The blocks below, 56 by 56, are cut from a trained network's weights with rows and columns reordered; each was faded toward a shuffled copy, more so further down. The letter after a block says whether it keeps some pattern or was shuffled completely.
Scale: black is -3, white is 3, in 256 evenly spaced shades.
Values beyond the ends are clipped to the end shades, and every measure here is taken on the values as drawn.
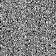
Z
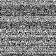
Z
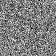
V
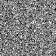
Z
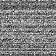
Z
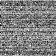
Z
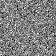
V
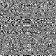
Z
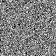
V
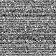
Z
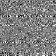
Z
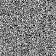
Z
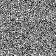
V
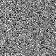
Z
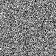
V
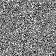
V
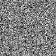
Z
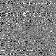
Z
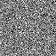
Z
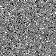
V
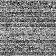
Z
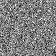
V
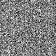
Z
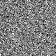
V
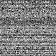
Z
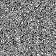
Z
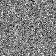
V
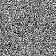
Z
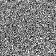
Z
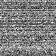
Z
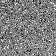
V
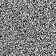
V
